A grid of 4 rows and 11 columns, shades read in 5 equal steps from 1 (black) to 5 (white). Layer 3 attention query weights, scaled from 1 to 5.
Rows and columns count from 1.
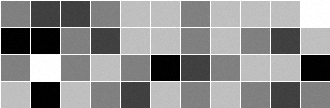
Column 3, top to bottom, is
2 3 3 4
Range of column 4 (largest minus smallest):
2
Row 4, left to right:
4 1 4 3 2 4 3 4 3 2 3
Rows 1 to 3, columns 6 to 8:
4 3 4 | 4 3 4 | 1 2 3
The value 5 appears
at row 1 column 11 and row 3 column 2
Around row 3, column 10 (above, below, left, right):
2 2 4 1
